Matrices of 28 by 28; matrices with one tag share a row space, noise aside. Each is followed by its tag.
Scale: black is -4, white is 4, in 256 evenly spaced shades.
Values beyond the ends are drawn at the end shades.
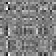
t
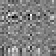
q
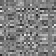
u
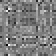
t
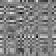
u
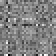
t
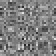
u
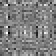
t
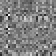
t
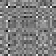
t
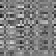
u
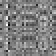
t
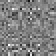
q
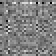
t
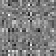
q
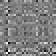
t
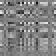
u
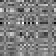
u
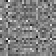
t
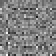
t
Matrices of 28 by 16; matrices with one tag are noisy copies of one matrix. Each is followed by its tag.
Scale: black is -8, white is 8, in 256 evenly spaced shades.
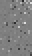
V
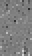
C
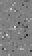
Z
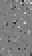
V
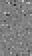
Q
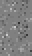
Z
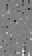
C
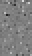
Q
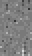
C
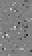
Z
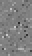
Z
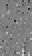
C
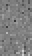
C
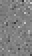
V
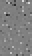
Q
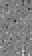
C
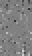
C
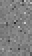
V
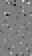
Q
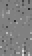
C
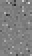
Q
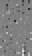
C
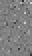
V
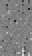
C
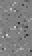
Z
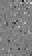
V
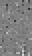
C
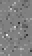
Z
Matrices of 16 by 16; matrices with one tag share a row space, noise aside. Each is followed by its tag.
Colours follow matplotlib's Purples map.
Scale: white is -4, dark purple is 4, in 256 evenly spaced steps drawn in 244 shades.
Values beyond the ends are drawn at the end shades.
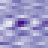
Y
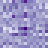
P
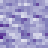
Y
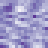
Y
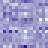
P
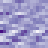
Y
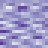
Y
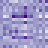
P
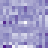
P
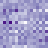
P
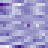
Y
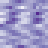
Y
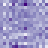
P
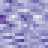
Y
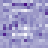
P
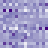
P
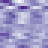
Y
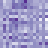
P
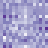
P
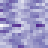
Y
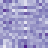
P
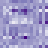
P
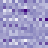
P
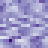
Y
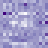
P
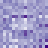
P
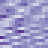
Y
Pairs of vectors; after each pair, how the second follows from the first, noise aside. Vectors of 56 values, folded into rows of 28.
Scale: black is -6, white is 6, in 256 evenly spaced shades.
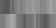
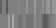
partly zeroed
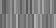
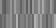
copied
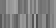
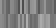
reversed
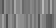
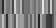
scaled up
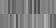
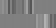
partly zeroed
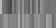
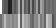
scaled up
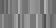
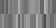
copied
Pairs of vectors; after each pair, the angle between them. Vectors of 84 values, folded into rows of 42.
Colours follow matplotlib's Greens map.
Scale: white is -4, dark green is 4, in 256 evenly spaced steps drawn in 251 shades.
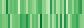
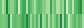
nearly parallel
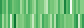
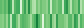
partly aligned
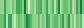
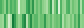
partly opposed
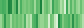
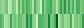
nearly opposite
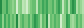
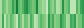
nearly opposite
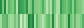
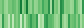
partly aligned
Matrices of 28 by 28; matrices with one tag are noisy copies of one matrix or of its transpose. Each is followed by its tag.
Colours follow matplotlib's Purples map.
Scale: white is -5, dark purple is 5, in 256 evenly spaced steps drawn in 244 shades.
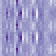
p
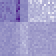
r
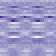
p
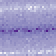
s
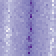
s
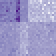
r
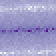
s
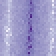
s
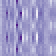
p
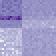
r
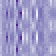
p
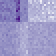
r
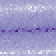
s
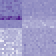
r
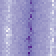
s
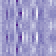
p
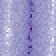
s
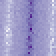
s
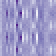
p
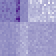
r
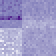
r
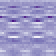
p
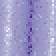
s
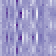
p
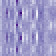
p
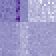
r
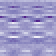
p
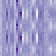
p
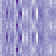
p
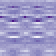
p
